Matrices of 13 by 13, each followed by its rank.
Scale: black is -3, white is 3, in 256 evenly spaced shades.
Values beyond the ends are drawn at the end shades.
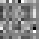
two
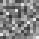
full rank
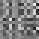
two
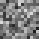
full rank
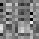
two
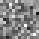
full rank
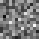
full rank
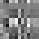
two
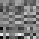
two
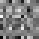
two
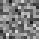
full rank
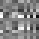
two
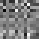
two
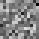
full rank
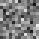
full rank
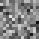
full rank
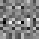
two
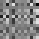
two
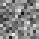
full rank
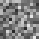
full rank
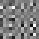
two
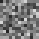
full rank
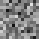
full rank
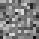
full rank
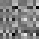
two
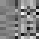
two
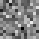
full rank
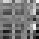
two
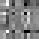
two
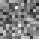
full rank
